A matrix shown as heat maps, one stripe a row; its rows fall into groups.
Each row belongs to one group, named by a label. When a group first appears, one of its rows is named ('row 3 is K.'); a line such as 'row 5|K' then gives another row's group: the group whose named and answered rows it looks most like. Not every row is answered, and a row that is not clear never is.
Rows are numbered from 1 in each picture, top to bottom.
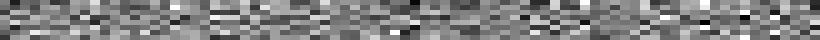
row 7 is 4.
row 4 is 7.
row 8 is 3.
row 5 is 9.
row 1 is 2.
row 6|2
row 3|3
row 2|2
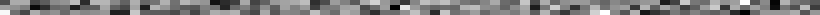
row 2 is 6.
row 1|3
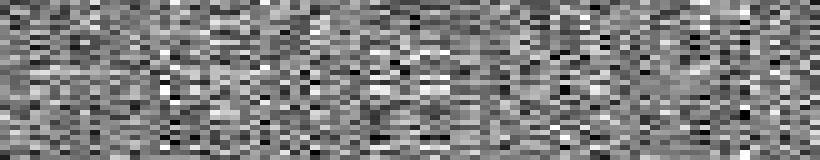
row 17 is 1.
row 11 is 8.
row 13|6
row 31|1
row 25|9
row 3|3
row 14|2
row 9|7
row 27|9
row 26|2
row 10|6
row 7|8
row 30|8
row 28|1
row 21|2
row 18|8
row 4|2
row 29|9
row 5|7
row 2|1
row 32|3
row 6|2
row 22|1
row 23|7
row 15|4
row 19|8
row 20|9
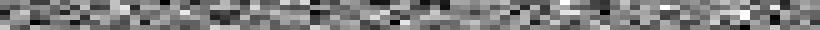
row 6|7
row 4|3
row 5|6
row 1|1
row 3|3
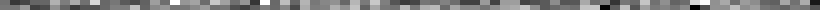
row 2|6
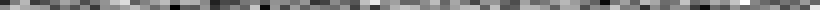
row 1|3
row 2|9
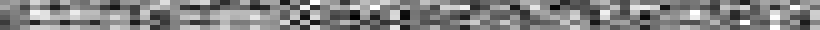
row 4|4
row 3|4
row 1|8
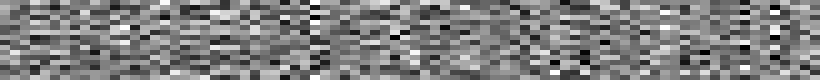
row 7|4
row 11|9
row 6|7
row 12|6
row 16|8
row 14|1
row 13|9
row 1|8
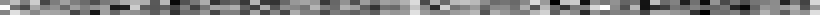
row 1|9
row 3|9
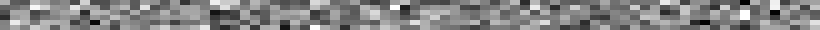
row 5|9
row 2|4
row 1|7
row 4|3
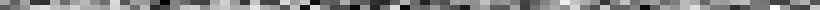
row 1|1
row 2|4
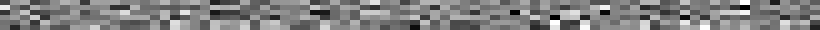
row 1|3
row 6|2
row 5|2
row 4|9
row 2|7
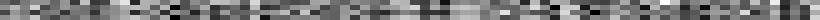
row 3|1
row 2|9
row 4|9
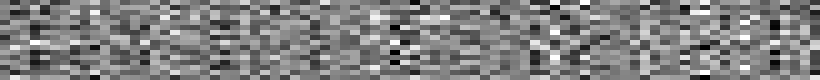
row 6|6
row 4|8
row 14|3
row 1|2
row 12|2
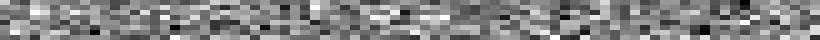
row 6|9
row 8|2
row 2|8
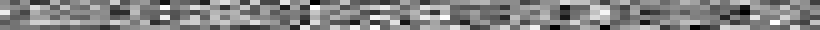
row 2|8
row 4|8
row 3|7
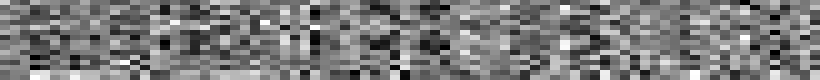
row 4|6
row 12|6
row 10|1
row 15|4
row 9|1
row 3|1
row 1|7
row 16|4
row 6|8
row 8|1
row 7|6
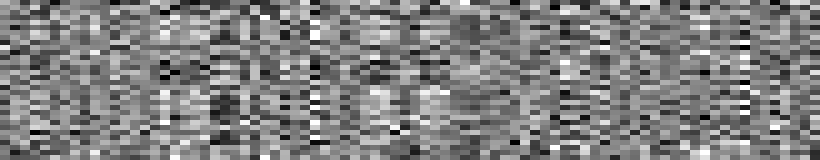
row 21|3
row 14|1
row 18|3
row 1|6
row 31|2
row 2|9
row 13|1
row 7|8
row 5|8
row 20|8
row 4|2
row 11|2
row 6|2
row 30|2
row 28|8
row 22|8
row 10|7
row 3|1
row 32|2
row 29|3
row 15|9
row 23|3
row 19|8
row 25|8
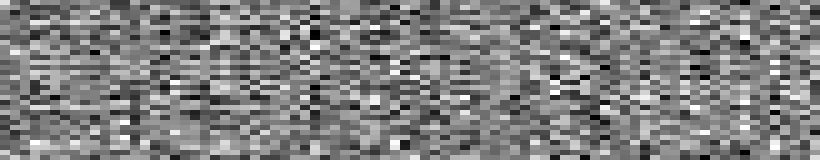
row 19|2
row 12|1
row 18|1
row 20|6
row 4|1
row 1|7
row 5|4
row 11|9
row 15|4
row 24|1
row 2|6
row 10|8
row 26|3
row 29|4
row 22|4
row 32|9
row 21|3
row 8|1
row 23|6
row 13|4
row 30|4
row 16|9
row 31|7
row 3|2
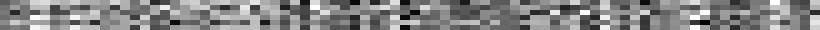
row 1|4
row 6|4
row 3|2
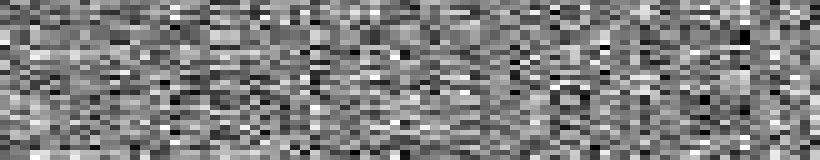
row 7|7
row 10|3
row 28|3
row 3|6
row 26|8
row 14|7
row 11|4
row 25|4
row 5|1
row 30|1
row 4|2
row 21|9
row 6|9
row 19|6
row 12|4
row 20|9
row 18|2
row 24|9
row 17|1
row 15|3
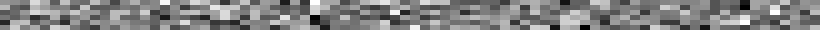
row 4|1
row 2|7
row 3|4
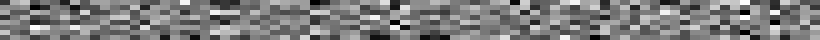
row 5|6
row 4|3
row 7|7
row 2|6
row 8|1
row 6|4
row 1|3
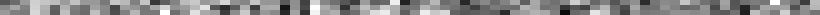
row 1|4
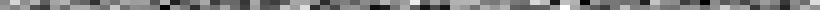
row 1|9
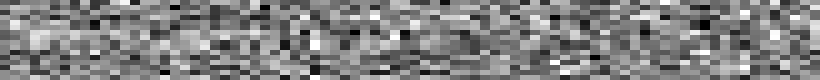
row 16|8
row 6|9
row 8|4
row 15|1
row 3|3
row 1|7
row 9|8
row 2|9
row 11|2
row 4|6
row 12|1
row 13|2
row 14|3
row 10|8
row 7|4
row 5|9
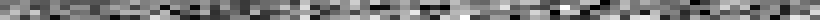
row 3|9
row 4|6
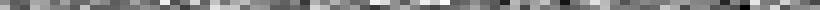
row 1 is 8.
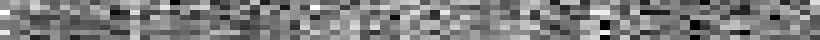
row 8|6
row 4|6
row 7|7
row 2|8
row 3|7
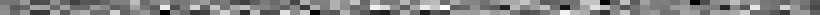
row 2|8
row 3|1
